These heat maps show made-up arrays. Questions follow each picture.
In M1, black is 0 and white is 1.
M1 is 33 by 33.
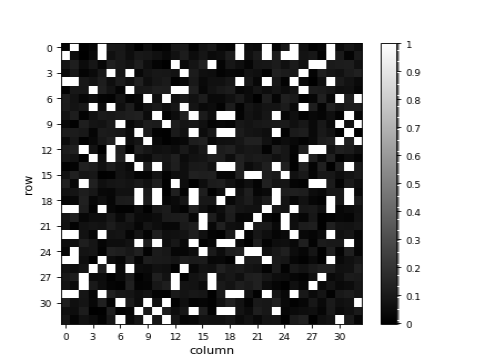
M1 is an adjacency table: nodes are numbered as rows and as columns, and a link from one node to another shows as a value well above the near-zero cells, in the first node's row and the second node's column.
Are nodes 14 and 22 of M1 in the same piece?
yes
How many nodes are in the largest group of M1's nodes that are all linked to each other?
7
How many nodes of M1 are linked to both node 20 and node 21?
2
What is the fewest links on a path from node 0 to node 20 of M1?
3
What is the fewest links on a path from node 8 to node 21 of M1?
5
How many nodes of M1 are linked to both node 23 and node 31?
5
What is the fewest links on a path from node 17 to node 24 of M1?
4
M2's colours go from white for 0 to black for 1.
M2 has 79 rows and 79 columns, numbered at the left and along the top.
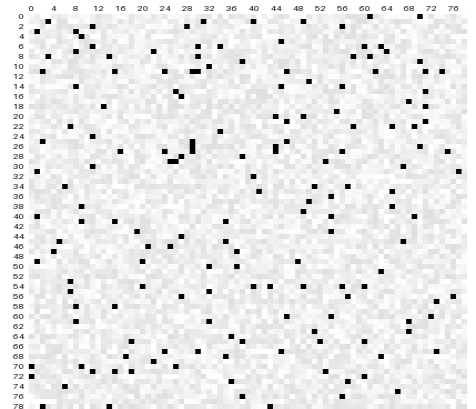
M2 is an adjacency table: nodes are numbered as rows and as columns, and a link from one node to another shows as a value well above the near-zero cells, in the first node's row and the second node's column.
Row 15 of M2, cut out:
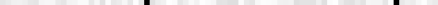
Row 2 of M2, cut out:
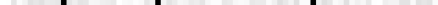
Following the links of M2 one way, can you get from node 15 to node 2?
yes
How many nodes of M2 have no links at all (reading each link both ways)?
4
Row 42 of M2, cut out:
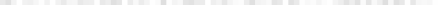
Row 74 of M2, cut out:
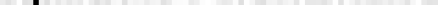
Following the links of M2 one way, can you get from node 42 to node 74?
no
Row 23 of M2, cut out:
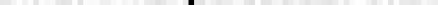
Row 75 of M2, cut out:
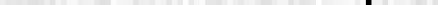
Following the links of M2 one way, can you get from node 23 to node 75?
yes
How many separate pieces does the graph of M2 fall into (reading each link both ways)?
5
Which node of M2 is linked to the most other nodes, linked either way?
node 11
